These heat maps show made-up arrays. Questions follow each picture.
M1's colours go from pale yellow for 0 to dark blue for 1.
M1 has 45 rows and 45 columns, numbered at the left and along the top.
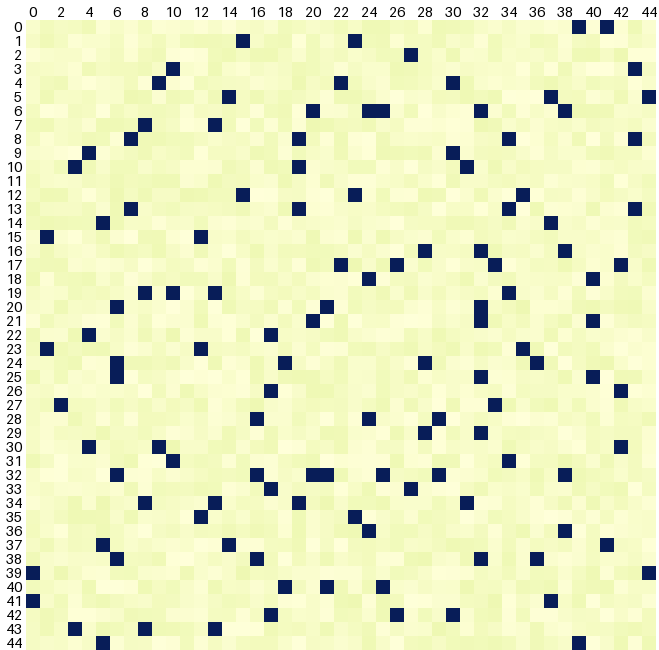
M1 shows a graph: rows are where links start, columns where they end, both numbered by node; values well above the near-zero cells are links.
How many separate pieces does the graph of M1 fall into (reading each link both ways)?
6
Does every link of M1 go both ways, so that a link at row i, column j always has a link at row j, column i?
yes
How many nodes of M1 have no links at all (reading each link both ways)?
1
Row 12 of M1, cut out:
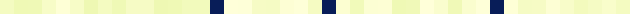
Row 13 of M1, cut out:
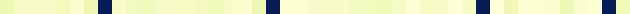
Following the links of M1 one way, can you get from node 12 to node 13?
no
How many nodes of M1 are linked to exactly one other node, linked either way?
1
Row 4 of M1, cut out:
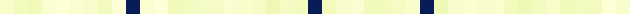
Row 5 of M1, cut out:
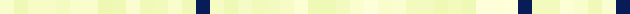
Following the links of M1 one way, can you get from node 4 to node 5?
no
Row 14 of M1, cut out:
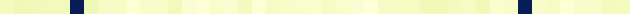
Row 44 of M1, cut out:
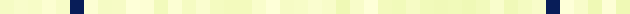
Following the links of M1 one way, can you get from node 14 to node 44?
yes
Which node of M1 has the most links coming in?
node 32
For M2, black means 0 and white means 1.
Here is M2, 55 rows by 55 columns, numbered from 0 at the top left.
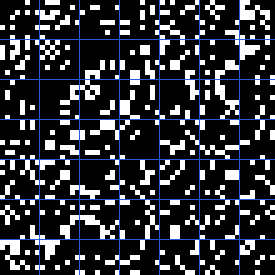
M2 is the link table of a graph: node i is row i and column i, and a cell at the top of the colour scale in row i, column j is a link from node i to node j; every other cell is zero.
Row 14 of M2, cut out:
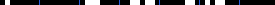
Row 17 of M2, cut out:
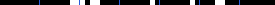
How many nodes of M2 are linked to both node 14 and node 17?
6
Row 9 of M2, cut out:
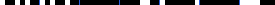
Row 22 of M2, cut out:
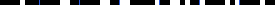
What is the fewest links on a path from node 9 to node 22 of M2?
2
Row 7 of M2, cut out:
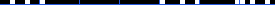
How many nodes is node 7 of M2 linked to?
10
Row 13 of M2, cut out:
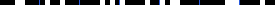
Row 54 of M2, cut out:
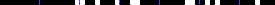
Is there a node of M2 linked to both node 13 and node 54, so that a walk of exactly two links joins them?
no
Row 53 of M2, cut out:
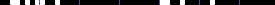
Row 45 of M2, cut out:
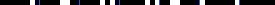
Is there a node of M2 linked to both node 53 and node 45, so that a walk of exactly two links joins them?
no
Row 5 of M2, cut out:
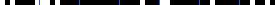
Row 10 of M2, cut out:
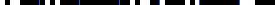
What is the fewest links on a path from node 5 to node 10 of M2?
2
